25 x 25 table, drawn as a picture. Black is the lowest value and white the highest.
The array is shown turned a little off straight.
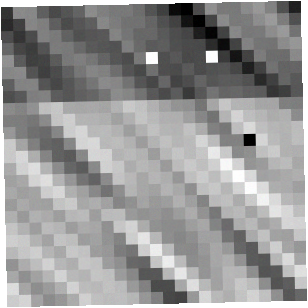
The grain runs diagonally down to the right. On average the colour sits 60% of the way up the scale. The bottom part is higher, past a seam about 30% of the way down. Three lone cells stand out: two far higher and one far lower than their neighbours.
